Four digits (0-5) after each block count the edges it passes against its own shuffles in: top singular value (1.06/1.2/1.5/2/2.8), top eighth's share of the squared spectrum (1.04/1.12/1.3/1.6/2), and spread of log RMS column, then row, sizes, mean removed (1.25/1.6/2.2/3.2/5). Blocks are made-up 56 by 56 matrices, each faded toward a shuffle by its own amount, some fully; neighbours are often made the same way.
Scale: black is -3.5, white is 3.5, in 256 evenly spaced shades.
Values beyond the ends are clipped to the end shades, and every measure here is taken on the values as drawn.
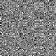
4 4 2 2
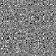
4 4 2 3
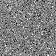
2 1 0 0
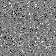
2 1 0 1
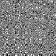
4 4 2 2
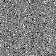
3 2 0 1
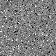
2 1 0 0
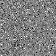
3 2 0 1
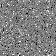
0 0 0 0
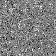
2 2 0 0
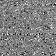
1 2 0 2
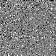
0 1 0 1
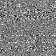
1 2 0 3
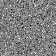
0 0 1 0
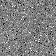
0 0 0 0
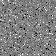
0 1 0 0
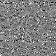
2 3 0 2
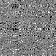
3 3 1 2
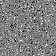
0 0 0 0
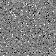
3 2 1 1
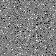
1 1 1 0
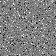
0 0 0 0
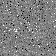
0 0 0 0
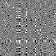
4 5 3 2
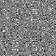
3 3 2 1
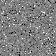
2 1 0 0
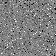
0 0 0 0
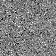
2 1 0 0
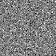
2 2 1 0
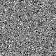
1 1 0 0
